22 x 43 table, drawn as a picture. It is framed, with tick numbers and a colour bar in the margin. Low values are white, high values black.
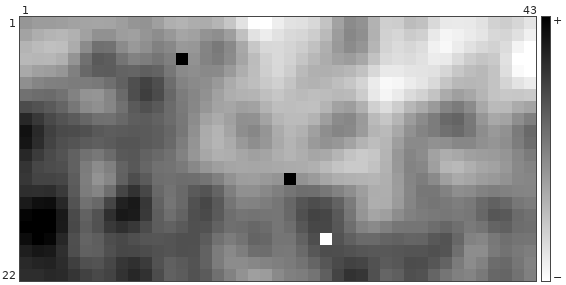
The ninth with the highest average is the bottom left. Values rise toward the bottom left. Three lone cells stand out: two far higher and one far lower than their neighbours. The values follow a bell shape. There are no regular stripes.
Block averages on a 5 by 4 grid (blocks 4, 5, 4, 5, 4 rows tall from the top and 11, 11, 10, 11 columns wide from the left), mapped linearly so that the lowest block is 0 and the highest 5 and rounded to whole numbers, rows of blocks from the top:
2 2 1 0 / 3 2 1 1 / 4 2 2 2 / 5 3 3 3 / 5 3 4 3
